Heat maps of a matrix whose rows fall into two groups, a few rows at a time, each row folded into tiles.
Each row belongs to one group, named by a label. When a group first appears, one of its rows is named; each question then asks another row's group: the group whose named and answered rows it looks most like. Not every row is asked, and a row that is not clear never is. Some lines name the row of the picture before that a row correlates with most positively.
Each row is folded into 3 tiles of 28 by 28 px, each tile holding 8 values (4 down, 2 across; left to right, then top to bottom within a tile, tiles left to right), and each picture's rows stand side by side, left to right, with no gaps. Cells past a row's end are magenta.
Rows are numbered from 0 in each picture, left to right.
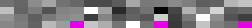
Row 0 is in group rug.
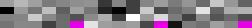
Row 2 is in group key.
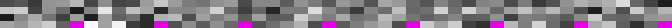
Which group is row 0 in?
rug
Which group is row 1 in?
rug
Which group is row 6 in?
rug
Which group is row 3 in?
key
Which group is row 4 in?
key
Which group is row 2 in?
key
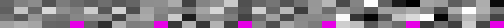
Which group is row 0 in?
rug
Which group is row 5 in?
key
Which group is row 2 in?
key
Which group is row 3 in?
rug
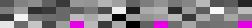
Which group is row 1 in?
rug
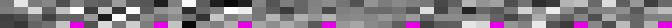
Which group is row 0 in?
key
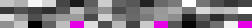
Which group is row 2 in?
key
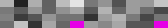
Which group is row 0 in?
key
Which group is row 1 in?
rug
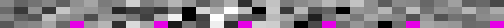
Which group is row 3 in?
rug
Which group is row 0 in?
key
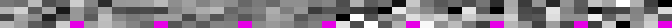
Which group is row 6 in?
key
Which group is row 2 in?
key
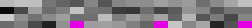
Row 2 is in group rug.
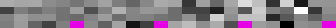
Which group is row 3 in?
key
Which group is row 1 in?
rug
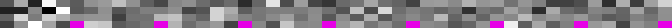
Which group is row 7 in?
key
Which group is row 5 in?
rug
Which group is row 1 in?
rug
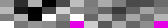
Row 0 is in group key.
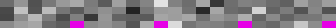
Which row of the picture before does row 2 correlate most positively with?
0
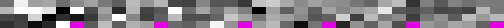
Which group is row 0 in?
key
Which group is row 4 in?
key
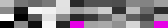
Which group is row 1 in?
rug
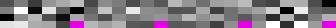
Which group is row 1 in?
rug
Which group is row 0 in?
rug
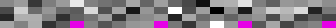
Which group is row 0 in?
rug
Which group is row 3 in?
key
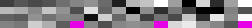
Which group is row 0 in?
rug
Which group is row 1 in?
rug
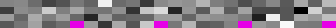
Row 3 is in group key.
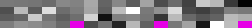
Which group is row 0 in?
rug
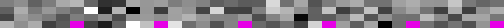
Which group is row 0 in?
rug
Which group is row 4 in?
rug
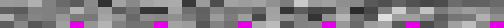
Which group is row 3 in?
rug
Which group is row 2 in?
key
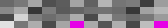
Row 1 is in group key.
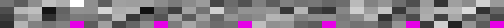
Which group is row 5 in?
key
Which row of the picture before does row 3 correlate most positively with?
0
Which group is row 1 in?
key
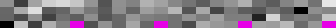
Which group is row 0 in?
key
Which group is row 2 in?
rug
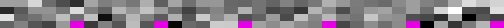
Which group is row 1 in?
key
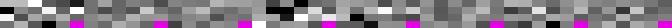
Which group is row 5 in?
key
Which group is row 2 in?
key
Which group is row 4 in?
key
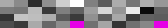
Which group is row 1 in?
key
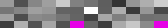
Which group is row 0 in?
key
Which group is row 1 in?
rug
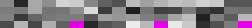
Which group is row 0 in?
key
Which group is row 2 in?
rug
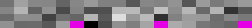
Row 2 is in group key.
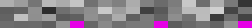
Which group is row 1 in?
key
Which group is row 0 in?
rug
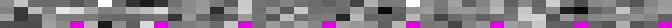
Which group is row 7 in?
rug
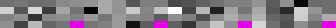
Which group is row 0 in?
rug
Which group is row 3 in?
key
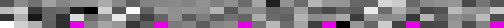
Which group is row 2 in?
key
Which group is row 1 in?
rug
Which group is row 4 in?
key
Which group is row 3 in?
key
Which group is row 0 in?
rug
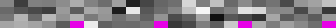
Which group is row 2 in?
key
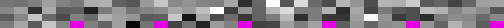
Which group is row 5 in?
rug
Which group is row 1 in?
rug
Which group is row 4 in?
rug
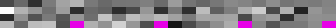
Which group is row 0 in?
rug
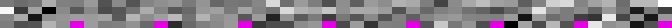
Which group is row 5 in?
key
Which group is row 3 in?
key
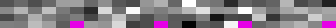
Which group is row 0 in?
rug
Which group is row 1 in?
rug
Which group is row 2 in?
key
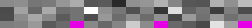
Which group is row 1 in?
rug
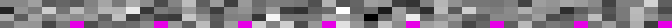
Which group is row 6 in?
key
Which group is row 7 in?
key
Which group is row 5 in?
rug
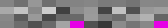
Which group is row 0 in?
key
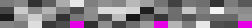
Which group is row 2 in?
rug
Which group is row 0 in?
rug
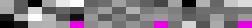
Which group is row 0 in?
rug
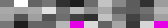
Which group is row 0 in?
key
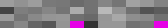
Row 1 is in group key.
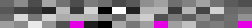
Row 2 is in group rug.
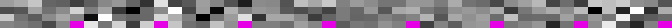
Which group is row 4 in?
key
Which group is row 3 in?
rug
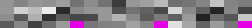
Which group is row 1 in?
rug
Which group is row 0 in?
key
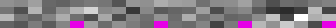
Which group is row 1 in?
rug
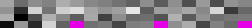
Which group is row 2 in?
key
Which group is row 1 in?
key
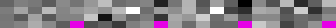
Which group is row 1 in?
key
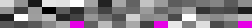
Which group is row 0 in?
rug
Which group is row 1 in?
key
